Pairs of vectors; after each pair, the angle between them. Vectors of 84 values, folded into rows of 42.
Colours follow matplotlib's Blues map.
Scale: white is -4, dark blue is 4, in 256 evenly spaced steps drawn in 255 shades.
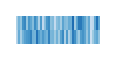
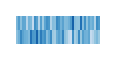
partly aligned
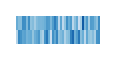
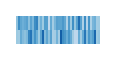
partly opposed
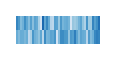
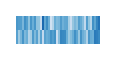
nearly parallel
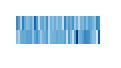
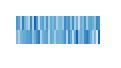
nearly parallel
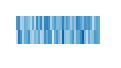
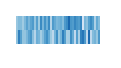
partly aligned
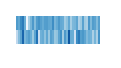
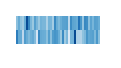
nearly opposite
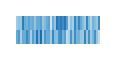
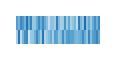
orthogonal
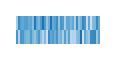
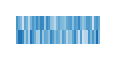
orthogonal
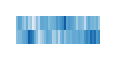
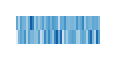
orthogonal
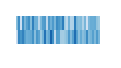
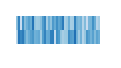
nearly parallel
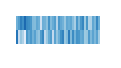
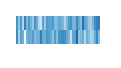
partly aligned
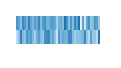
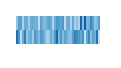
nearly opposite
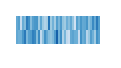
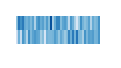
orthogonal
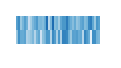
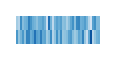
nearly opposite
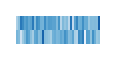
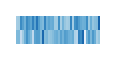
nearly parallel
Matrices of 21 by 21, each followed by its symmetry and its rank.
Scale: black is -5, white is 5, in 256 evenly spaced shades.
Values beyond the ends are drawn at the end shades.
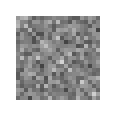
symmetric, full rank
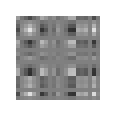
symmetric, rank one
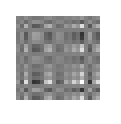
symmetric, rank one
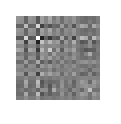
symmetric, rank two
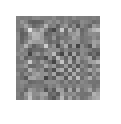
symmetric, rank three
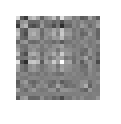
symmetric, rank two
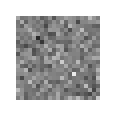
symmetric, full rank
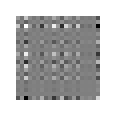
symmetric, rank one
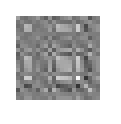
symmetric, rank two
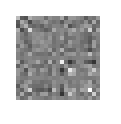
symmetric, rank three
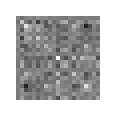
symmetric, rank three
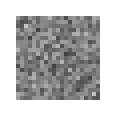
symmetric, full rank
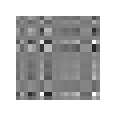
symmetric, rank one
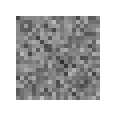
symmetric, full rank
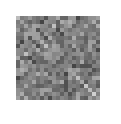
symmetric, full rank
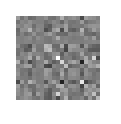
symmetric, rank three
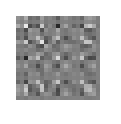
symmetric, rank two
